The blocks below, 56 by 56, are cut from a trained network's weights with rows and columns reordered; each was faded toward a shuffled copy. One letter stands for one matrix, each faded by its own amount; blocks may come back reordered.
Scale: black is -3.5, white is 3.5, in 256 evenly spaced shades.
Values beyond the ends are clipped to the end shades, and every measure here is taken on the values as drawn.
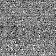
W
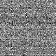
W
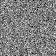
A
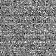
W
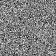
A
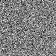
A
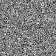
A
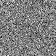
A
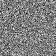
A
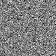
A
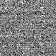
W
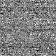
W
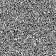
A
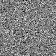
A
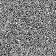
A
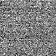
W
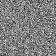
A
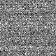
W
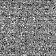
W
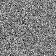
A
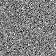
A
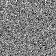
A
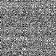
W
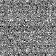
W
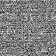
W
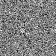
A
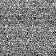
W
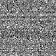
W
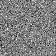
A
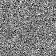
A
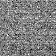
W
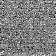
W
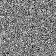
A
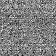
W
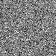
A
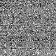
W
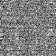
W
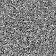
A
